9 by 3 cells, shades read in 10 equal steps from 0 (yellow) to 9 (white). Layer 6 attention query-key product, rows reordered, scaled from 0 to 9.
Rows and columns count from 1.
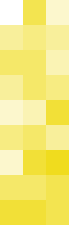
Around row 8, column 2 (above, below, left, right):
1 1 3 2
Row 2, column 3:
5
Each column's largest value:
9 6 7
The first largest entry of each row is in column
1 1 3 1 1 3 1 1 3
